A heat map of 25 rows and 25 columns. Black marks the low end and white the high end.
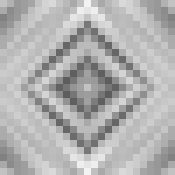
Slope: none. Average level on the scale: 70%. Seam: none. Ninth with the lowest average: centre. Mirror symmetry: left to right and top to bottom.
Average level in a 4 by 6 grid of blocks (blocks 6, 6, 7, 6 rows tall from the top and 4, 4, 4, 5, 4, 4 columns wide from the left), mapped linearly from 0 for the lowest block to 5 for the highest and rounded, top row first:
2 5 4 4 5 2
5 3 0 0 3 5
5 3 0 0 3 5
2 5 4 4 5 2
